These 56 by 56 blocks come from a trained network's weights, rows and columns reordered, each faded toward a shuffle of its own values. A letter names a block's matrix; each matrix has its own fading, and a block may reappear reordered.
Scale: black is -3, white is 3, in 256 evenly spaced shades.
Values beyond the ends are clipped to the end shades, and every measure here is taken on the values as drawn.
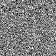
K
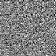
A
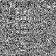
A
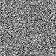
K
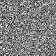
A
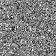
K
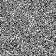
K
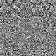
A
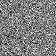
A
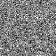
A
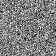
K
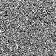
K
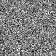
K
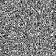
K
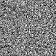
A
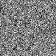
K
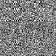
A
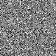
K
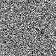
A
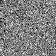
K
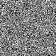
K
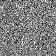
K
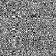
A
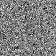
K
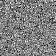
K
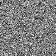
K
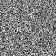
K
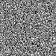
K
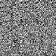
A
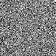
K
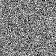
K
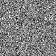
K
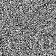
K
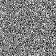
A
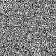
A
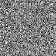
A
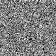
K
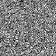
A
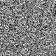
K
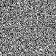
A
